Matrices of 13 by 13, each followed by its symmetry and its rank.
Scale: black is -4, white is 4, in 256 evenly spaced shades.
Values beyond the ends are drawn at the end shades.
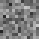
neither, full rank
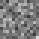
symmetric, full rank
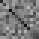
symmetric, full rank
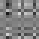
neither, rank one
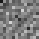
symmetric, full rank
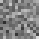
neither, full rank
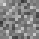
symmetric, full rank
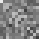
symmetric, full rank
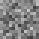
neither, full rank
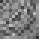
symmetric, full rank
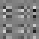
neither, rank one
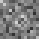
symmetric, full rank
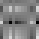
neither, rank one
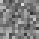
neither, full rank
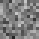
neither, full rank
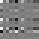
neither, rank one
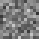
neither, full rank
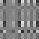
neither, rank one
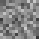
neither, full rank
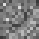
symmetric, full rank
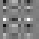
neither, rank one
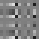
neither, rank one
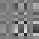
neither, rank one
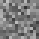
neither, full rank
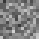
neither, full rank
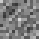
symmetric, full rank
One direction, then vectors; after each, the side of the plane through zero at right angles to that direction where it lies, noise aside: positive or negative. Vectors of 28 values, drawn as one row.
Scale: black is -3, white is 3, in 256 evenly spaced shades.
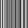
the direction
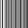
positive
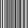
positive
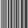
negative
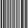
negative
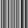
negative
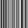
negative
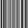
negative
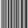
negative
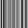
negative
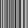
positive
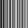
negative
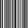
positive
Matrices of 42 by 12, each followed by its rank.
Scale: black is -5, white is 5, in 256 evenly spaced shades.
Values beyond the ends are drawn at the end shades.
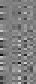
two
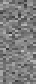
full rank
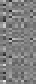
two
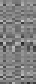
two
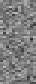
full rank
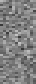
full rank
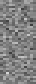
full rank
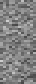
full rank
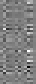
two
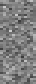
full rank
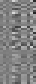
two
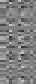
two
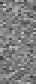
full rank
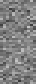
full rank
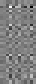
two
